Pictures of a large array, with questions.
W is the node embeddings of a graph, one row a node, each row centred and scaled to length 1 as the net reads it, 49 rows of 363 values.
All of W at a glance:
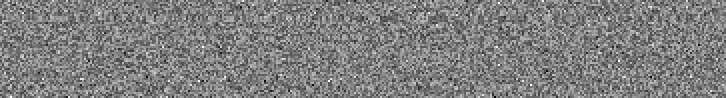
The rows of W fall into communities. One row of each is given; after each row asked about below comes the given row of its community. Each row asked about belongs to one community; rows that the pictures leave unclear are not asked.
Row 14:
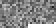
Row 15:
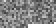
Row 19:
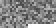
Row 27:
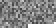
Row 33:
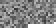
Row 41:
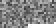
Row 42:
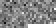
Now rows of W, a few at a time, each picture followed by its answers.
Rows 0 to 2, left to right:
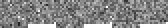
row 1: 42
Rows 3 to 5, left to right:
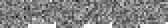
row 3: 41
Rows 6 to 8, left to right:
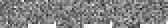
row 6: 27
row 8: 33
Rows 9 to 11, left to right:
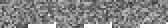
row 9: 33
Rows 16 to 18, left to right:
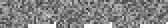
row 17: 27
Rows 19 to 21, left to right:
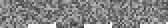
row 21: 14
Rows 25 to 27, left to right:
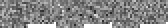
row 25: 27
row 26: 19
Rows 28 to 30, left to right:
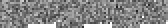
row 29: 42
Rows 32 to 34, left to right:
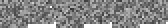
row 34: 42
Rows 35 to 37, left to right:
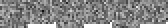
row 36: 15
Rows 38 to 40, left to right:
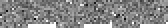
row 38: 19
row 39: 42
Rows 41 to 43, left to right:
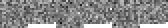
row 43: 27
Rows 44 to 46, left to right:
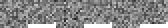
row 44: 33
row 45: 14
